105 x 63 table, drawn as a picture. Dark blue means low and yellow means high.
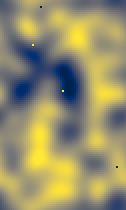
The ninth with the lowest average is the centre. Overall the values sit about 60% of the way up the scale. Neither half mirrors the other. Four lone cells stand out: two far higher and two far lower than their neighbours.
